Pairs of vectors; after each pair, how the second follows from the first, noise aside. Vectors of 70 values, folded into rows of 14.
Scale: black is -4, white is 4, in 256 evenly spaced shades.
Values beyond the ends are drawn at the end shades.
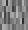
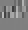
partly zeroed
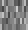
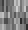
sign-scrambled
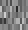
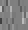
partly zeroed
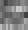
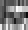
scaled up
